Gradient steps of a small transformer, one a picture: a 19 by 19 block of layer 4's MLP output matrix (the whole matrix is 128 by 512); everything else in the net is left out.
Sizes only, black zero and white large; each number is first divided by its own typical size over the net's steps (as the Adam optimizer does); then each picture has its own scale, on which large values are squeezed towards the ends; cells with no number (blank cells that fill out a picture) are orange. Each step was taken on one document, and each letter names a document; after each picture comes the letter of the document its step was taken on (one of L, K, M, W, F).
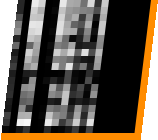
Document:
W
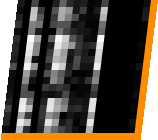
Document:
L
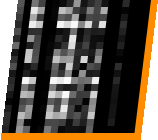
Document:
W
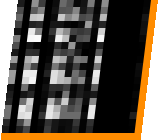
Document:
L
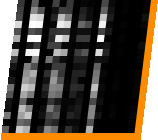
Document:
L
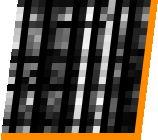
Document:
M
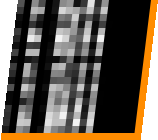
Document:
W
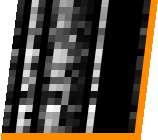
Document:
L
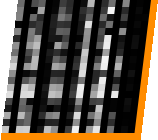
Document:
M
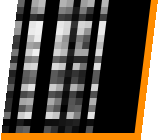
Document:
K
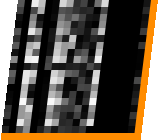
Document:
W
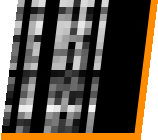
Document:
K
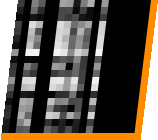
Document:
K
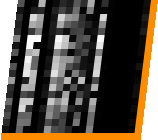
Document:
L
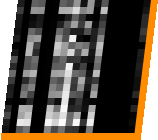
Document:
W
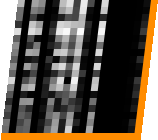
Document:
K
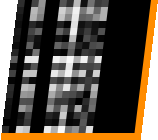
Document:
W
